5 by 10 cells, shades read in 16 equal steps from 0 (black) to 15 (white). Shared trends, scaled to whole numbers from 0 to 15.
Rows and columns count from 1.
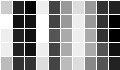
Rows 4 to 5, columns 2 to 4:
2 1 14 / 3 3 13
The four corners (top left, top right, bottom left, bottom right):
12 2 11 2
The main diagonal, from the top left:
12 1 1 14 4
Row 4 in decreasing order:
14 14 14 10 10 5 4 2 1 1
